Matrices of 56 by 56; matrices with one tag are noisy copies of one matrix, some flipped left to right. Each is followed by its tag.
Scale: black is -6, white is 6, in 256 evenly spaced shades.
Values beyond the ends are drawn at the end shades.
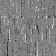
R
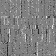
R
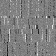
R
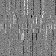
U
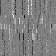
U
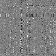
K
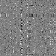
K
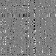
K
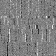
R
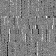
R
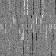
U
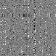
K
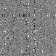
K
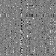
K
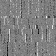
R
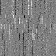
U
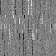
U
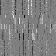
U
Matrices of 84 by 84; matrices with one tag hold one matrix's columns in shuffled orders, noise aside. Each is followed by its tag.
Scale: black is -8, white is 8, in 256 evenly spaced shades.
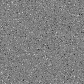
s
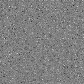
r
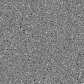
s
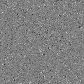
s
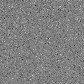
r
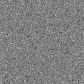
s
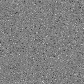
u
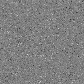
u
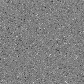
u
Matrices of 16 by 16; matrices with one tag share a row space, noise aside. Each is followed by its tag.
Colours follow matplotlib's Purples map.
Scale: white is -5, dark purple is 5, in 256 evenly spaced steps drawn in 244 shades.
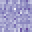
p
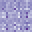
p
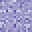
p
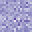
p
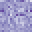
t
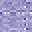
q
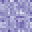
t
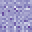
p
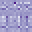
p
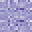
t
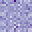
p
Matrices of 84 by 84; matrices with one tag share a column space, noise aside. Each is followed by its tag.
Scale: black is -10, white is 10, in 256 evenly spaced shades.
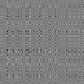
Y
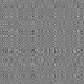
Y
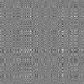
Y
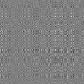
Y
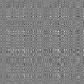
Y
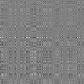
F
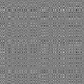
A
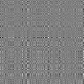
F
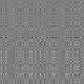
F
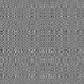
Y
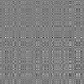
F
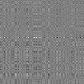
F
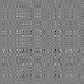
Y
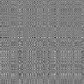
F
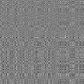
F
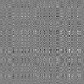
Y
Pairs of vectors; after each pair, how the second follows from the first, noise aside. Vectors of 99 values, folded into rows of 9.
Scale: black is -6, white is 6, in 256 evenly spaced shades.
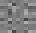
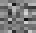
scaled up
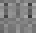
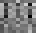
scaled up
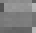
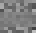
sign-scrambled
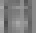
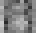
scaled up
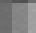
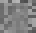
sign-scrambled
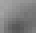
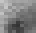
scaled up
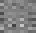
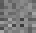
sign-scrambled
